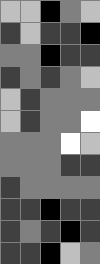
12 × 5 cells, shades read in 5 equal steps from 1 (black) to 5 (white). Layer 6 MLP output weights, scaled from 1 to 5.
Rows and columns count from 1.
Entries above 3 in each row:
3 1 0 1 1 2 2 0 0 0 0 1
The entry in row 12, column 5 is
3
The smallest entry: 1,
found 6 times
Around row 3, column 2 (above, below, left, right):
4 3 3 1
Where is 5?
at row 6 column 5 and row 7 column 4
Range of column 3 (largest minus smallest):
2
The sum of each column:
33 34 25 33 35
